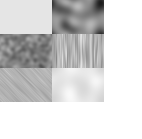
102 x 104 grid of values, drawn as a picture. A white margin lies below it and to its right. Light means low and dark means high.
The table splits into 3 rows of 2 panels. Panel 1,1: very low, flat. Panel 1,2: middling, smooth, strong in contrast. Panel 2,1: middling, blotchy. Panel 2,2: low, streaked downward. Panel 3,1: low, slanting down to the right, faint in contrast. Panel 3,2: very low, smooth, faint in contrast.
